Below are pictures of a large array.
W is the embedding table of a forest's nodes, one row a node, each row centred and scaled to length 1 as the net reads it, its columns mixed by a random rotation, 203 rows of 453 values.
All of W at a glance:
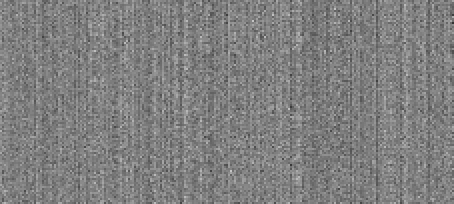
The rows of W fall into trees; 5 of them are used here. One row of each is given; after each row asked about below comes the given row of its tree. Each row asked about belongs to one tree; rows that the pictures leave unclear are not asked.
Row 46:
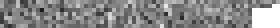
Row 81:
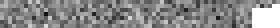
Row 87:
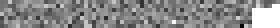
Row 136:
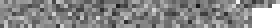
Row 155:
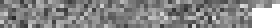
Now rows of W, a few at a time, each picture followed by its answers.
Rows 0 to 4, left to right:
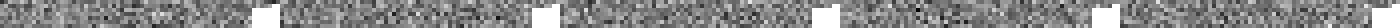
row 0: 87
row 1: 46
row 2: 46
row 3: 136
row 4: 46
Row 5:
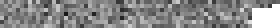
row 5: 81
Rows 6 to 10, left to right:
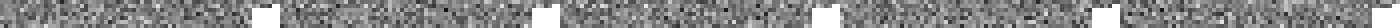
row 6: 81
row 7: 87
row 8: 87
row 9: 81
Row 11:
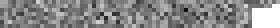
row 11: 46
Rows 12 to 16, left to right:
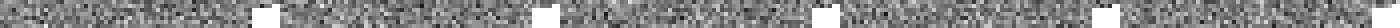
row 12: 81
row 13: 87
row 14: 81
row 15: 81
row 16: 136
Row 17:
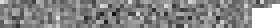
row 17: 46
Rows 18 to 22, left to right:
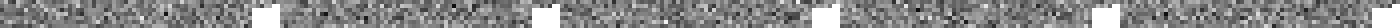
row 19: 81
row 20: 136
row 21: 136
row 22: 81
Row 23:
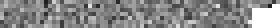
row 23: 81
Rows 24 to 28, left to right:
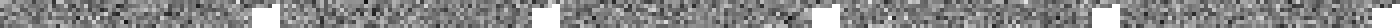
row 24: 136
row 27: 81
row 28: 81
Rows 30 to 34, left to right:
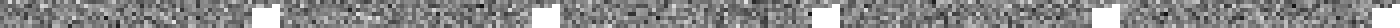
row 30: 87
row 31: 136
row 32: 81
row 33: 46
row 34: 81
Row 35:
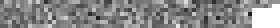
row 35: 81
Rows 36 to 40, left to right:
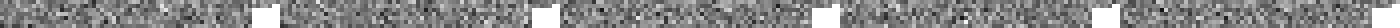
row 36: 46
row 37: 46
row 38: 46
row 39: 81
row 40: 46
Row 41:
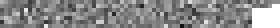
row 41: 46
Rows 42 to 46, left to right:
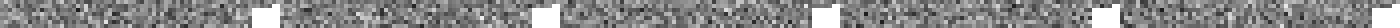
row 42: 136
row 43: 136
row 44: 46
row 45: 81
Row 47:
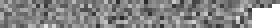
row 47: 81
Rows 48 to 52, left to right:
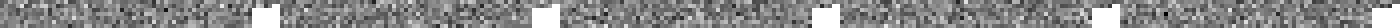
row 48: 87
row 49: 46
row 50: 81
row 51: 81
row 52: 81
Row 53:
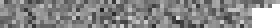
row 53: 136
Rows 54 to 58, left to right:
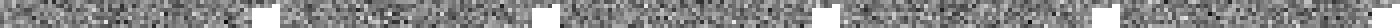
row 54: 136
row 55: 136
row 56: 87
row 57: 136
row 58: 81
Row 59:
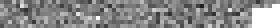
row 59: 136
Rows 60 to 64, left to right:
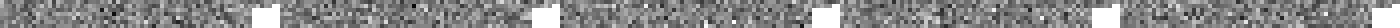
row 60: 136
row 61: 136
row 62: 87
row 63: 136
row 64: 81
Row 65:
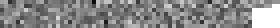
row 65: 46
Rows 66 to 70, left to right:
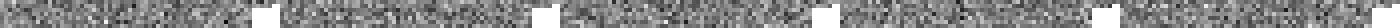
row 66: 136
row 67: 46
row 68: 136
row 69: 81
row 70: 87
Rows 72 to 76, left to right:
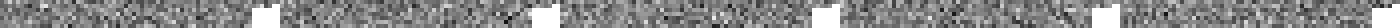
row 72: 87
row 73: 136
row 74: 87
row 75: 136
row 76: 81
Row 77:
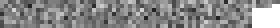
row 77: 46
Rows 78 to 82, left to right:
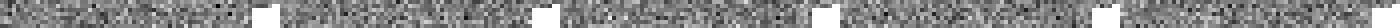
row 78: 46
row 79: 81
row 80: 81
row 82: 136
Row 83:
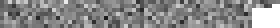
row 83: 87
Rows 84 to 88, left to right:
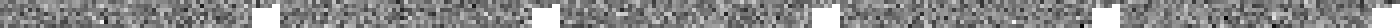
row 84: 46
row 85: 81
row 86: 46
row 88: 87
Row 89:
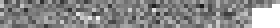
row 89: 136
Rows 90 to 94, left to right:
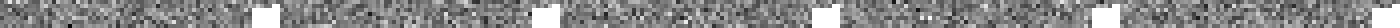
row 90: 87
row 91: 81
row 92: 81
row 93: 136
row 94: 81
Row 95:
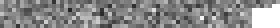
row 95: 136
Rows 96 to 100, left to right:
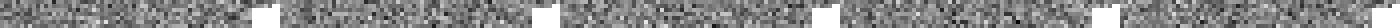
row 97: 136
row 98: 87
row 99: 136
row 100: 136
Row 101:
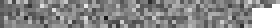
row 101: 87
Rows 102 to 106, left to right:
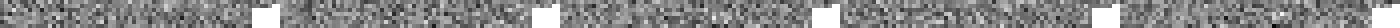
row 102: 46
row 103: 136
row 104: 87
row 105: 46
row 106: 87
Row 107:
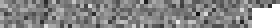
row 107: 81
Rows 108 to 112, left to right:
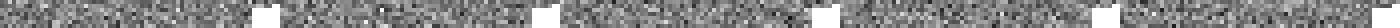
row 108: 87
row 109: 87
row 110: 136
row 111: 136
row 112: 46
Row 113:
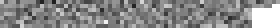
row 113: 136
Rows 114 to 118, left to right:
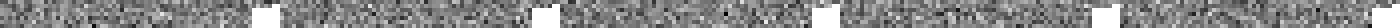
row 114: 87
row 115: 81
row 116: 46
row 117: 46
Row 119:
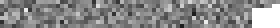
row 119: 46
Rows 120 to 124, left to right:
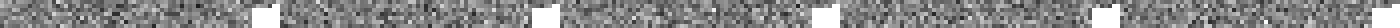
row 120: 136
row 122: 136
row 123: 81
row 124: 87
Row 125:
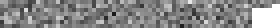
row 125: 46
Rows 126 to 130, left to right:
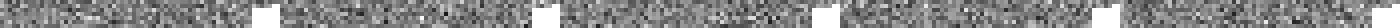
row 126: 136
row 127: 46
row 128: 155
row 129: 87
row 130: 136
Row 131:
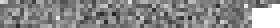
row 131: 46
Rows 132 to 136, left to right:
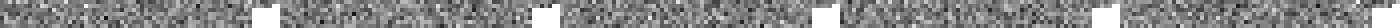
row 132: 87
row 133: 81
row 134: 136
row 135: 46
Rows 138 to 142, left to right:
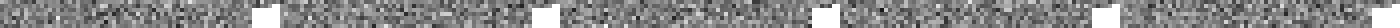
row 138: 46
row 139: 87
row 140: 81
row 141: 46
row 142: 136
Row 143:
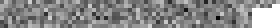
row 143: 81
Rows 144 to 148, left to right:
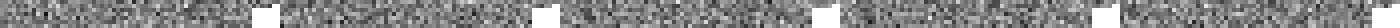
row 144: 81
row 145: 46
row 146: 136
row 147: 136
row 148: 87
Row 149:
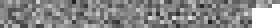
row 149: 155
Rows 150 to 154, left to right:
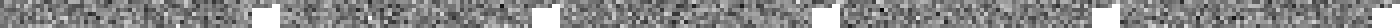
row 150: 81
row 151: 136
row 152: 136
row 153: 46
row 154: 81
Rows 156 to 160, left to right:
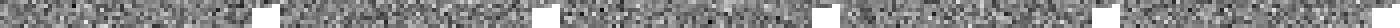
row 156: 87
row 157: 46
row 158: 46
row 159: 136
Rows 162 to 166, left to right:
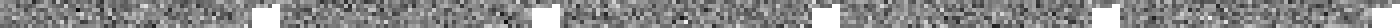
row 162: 136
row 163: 136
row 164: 81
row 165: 87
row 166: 136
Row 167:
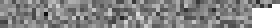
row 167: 81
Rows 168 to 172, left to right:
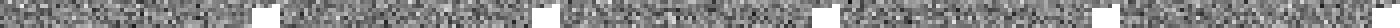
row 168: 87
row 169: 46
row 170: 46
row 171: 46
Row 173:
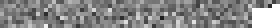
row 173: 81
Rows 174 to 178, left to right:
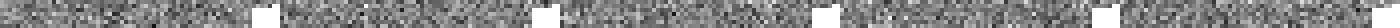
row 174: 136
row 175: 87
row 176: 46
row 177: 81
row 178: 46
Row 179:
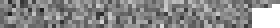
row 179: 46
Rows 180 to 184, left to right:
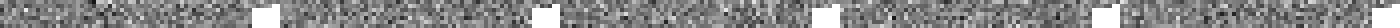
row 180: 46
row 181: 81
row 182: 46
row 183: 81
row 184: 46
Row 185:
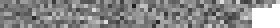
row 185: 136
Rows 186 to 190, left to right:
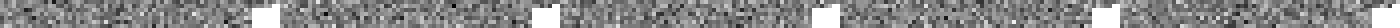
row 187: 81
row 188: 46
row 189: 87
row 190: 136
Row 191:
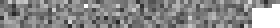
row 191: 87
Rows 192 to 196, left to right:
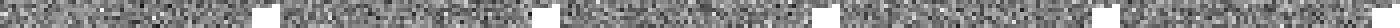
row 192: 87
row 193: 81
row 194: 46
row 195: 87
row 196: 46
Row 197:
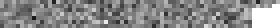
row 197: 136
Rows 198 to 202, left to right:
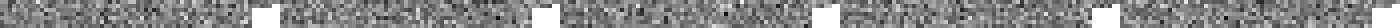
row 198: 46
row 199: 81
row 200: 46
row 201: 81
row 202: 87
